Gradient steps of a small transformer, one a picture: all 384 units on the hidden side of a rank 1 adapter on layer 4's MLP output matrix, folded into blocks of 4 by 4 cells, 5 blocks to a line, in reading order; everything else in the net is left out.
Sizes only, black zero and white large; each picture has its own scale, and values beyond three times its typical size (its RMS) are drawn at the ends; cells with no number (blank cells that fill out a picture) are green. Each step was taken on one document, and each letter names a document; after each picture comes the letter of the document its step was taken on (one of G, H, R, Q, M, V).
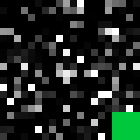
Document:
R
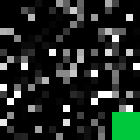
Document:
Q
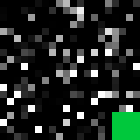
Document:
Q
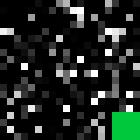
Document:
Q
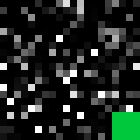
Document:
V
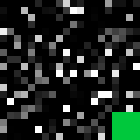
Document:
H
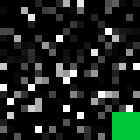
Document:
H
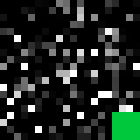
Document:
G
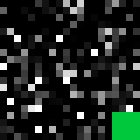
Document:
V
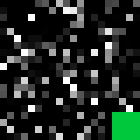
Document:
G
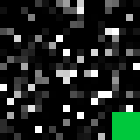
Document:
V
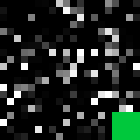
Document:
G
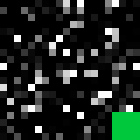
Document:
V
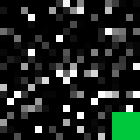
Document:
H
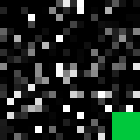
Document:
H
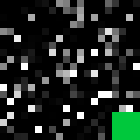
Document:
Q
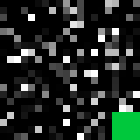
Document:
G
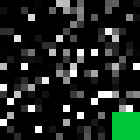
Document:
G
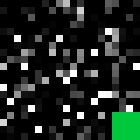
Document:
Q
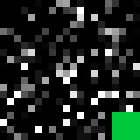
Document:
Q
